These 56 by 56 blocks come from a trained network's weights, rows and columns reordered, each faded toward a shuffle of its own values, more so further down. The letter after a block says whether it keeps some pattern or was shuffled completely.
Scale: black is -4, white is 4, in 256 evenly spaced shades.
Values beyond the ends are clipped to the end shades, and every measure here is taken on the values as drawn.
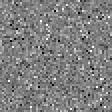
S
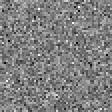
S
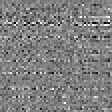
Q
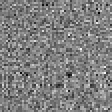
Q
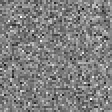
S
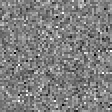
S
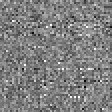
Q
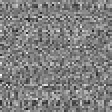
Q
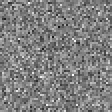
S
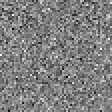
S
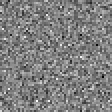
S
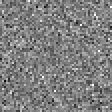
S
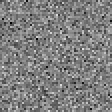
S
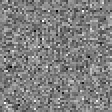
Q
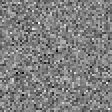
S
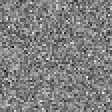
S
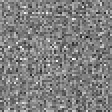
Q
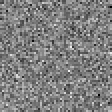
S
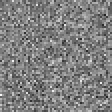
Q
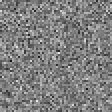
S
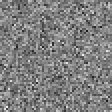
S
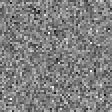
S
